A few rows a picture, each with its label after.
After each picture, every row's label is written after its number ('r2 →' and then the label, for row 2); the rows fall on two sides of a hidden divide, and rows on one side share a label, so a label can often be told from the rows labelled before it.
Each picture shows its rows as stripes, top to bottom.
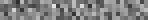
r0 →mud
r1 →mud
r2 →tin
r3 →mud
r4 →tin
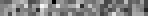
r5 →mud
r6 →mud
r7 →mud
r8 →mud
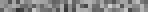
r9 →mud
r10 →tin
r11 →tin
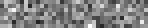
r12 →mud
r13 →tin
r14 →tin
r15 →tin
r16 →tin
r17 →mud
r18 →mud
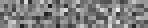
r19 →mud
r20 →tin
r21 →tin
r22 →tin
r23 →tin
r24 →tin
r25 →tin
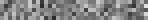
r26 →tin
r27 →tin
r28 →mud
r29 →tin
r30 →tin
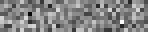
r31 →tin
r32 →mud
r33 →tin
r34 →mud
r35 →mud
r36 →mud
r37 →tin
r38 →mud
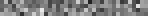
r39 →tin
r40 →tin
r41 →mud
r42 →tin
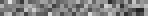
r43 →mud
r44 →tin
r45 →tin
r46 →mud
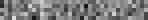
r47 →tin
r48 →tin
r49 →tin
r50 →mud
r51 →mud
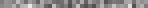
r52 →tin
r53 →tin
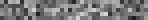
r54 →tin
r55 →tin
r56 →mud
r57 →tin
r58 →tin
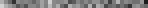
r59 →mud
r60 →mud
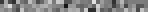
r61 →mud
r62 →mud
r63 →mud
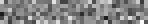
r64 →tin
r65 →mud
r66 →tin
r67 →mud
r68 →mud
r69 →mud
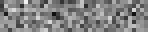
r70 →tin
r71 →tin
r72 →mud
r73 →tin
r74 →tin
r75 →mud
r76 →mud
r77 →tin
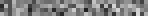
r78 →tin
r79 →mud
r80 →tin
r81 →tin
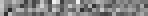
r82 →mud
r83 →mud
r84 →tin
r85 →mud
